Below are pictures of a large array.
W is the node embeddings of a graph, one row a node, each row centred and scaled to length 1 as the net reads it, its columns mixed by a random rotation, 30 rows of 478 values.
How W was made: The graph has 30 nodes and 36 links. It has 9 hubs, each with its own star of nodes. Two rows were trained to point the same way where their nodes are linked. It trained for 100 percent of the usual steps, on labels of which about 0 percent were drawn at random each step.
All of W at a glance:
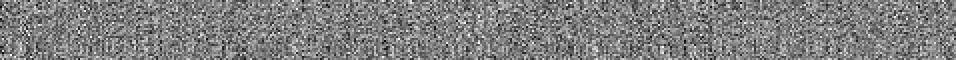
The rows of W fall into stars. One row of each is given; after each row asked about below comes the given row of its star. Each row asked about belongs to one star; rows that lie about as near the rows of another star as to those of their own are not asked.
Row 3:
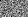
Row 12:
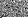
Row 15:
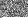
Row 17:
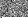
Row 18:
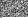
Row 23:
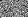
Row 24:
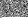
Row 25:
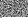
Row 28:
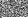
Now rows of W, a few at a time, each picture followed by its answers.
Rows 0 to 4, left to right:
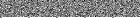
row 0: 28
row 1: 18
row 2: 23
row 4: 25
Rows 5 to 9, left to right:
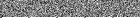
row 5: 12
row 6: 17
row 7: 18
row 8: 15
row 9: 3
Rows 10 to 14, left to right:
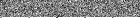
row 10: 18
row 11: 24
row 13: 17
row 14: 24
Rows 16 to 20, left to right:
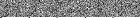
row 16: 12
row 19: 25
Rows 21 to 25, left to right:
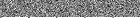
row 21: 15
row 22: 17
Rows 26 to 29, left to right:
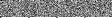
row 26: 23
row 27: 24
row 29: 25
